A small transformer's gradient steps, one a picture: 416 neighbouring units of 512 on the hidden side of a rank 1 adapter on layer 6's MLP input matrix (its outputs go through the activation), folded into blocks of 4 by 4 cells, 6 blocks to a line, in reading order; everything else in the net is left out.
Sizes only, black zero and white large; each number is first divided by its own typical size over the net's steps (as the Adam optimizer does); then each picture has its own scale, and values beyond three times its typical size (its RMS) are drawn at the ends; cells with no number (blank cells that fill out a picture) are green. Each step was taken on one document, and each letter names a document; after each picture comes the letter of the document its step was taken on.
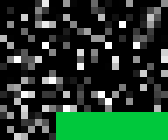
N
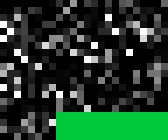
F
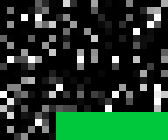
N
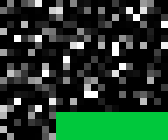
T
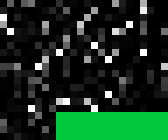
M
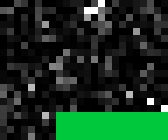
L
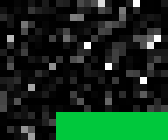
L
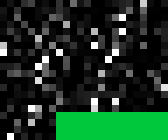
M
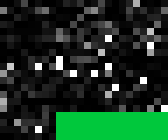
L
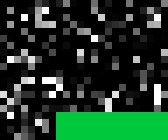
N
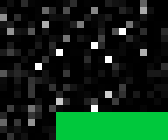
M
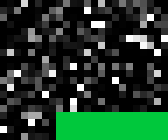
T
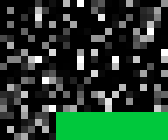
N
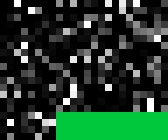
F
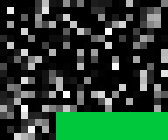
N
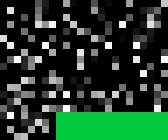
N
